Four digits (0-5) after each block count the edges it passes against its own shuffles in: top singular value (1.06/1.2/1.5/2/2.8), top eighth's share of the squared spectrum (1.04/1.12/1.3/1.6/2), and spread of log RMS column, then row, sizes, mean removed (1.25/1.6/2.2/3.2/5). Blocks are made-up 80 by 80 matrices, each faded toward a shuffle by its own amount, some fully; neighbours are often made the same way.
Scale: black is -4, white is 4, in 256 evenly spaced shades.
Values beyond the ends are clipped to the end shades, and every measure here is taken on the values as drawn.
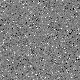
0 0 0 0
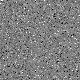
1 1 0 0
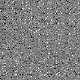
4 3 1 2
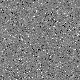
0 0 0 0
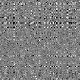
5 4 2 3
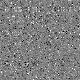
3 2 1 1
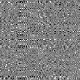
4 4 3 3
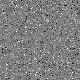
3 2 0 1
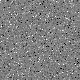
0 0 0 0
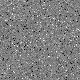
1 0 0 0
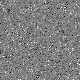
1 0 0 0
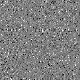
3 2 1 1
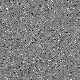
1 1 0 0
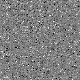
3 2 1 1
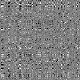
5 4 3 3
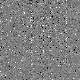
2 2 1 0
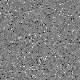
2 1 0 0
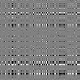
5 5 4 4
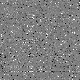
3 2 0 1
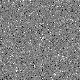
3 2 1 0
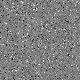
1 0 0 0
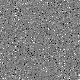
2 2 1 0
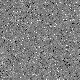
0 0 0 0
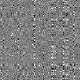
4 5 3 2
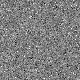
2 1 0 0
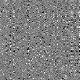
4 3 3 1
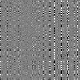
5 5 4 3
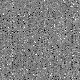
3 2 1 0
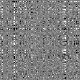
4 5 3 3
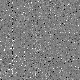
2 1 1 0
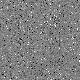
0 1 1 0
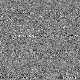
1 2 0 3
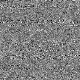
1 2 0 3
